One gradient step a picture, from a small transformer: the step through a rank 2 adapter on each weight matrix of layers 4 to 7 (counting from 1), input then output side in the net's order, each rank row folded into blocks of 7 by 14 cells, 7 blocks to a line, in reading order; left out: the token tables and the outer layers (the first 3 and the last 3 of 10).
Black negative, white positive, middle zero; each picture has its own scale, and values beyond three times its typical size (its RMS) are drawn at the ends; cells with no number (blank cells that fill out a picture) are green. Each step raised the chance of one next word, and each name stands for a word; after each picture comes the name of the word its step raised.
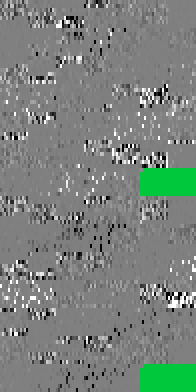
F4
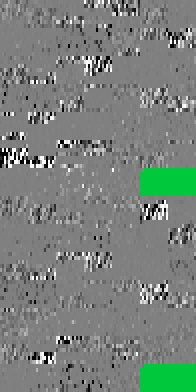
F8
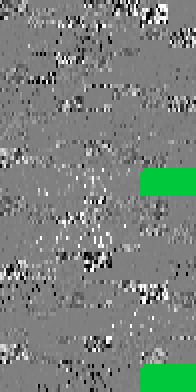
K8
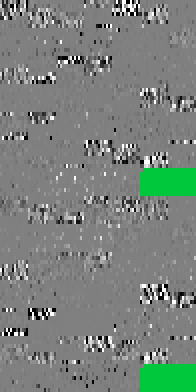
K8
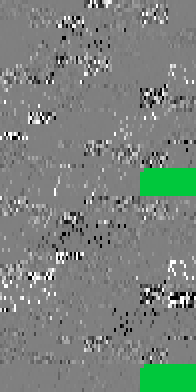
F4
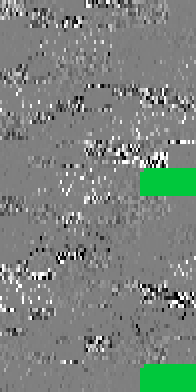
F4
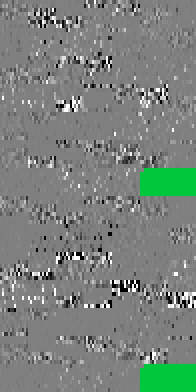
F4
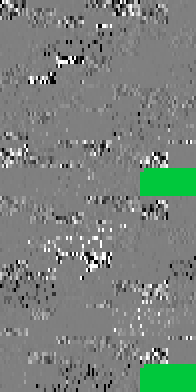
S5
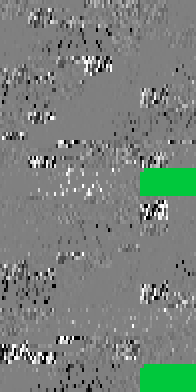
F8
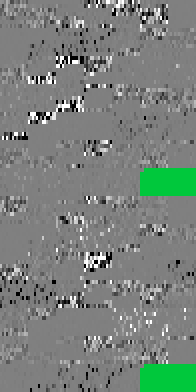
S5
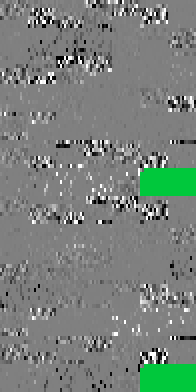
K8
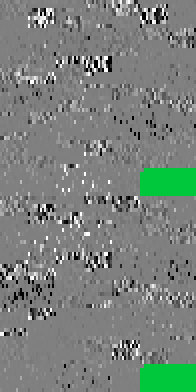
F8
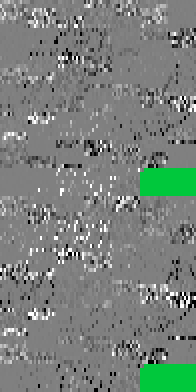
F8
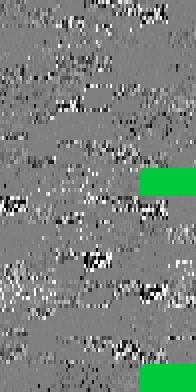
F4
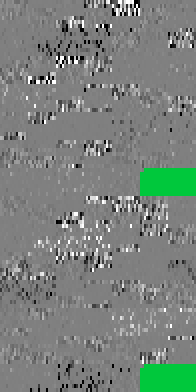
S5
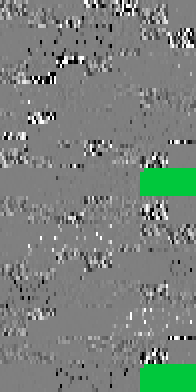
S5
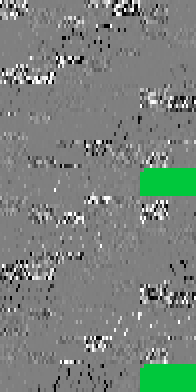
K8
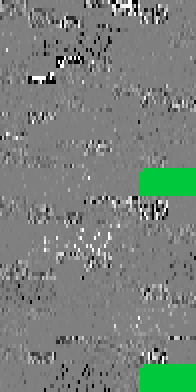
S5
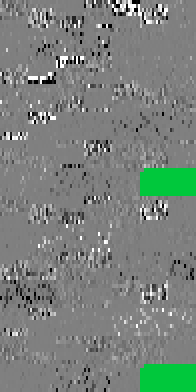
S5
